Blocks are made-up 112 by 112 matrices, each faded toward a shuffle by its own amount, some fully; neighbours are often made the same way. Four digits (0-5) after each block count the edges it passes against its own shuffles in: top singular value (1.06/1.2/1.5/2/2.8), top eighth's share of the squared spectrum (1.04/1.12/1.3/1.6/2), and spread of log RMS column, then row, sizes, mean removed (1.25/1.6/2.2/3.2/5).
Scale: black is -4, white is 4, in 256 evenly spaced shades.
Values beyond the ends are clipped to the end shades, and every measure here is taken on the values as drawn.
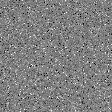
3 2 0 0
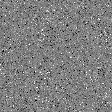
1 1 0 0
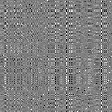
5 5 4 3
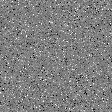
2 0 0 0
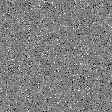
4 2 1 0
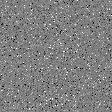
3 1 0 0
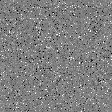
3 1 0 0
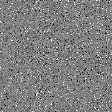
4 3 1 1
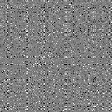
5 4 3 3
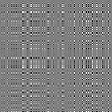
5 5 5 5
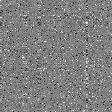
4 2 1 0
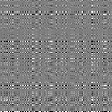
5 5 4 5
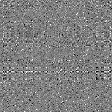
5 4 2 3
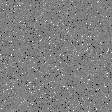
0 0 0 0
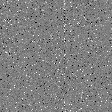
2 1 1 0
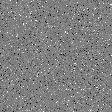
0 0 0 0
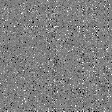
2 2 2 2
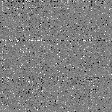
2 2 2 2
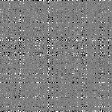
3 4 4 4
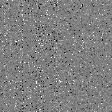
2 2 2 1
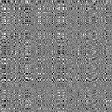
5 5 4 4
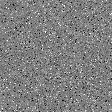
2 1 0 0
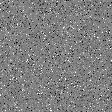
0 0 0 0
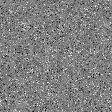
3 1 0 0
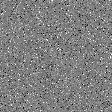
2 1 0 0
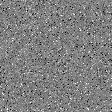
2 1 0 0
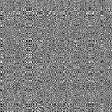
5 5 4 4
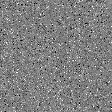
1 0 1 0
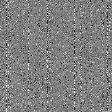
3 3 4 0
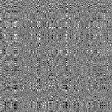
5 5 4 3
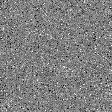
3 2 1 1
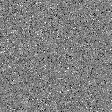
2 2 0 0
